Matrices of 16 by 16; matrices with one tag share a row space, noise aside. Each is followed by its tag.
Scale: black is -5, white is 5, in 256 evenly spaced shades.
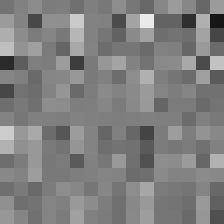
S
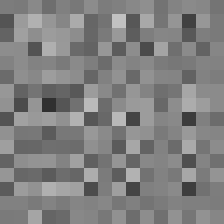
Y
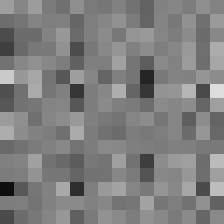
S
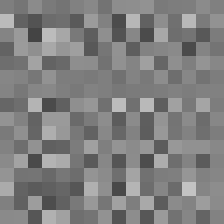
Y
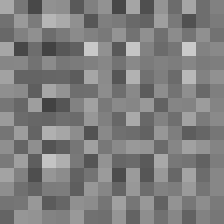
Y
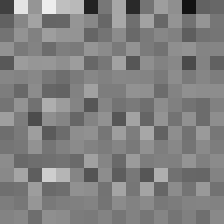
Y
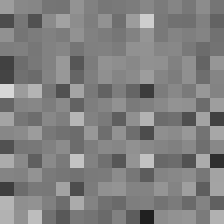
S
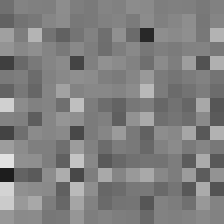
S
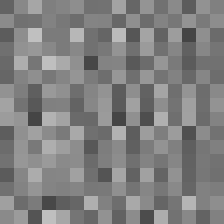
Y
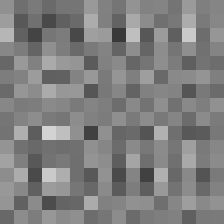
Y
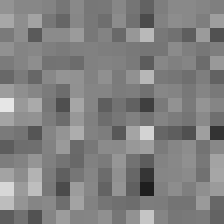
S
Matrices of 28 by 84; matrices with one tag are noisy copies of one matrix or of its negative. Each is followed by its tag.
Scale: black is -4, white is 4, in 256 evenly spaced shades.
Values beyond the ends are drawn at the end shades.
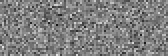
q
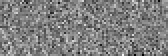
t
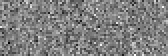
t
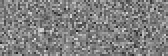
q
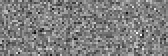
q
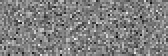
q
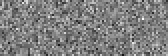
t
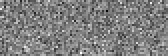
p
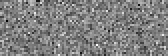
p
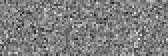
q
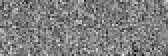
t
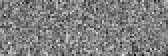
t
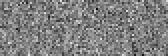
t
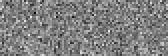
p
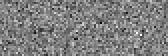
q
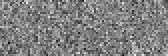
t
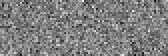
t
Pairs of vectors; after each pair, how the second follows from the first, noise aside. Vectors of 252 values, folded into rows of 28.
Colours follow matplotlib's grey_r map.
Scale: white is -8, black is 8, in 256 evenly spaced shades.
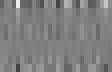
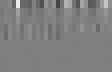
partly zeroed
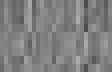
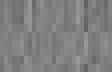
shrunk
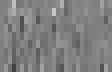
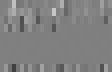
partly zeroed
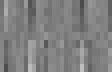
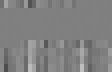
partly zeroed
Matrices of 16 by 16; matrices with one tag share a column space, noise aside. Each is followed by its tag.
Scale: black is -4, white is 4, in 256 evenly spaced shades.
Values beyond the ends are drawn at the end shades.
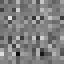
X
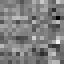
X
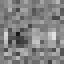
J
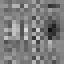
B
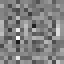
B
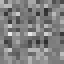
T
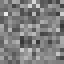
T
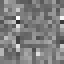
X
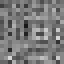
B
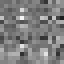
X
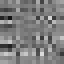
X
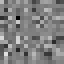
X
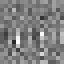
J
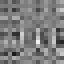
J
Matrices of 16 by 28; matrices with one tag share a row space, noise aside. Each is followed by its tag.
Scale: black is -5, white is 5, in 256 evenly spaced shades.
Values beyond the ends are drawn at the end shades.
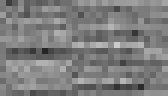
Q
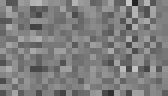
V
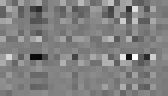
V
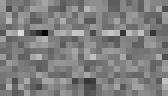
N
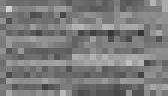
Q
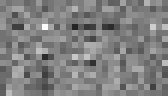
N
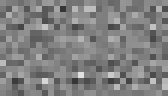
N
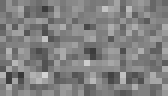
N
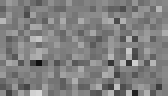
V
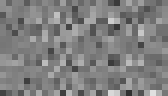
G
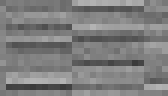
Q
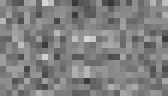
N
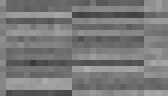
Q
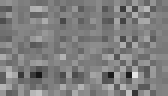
V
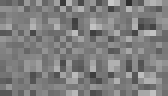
G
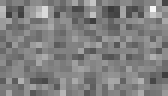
N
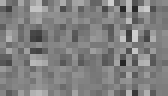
V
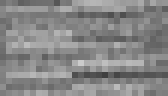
Q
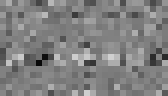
N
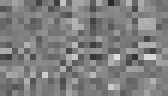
G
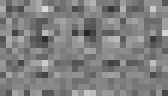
N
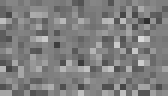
V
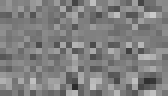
G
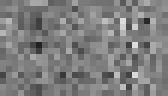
V
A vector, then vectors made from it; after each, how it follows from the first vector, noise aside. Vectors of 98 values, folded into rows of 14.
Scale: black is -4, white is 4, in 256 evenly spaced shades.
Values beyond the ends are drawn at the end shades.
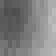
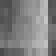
wrapped around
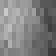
negated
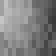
negated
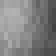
negated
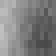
reversed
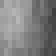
negated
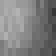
negated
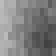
reversed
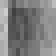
wrapped around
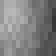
negated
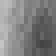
reversed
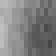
reversed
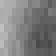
reversed
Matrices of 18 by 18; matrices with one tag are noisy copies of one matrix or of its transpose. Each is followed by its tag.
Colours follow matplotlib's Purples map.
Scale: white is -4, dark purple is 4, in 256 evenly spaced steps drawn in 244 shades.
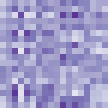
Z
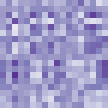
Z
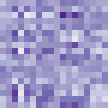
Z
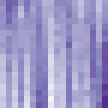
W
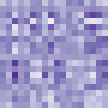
Z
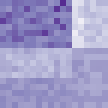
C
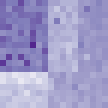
C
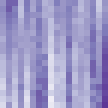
W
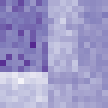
C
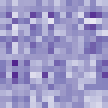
Z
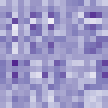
Z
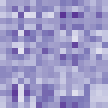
Z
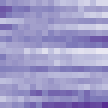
W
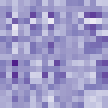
Z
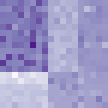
C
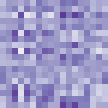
Z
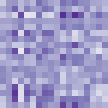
Z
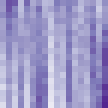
W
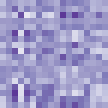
Z
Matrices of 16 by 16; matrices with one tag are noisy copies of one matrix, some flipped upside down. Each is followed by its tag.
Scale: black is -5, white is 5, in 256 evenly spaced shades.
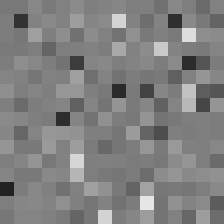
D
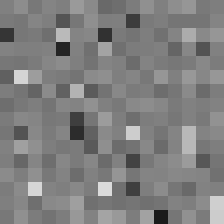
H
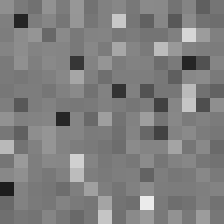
D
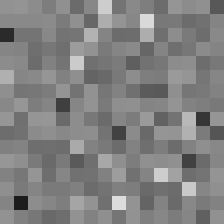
D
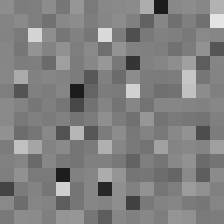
H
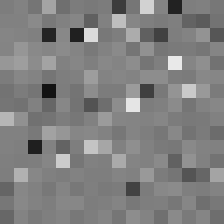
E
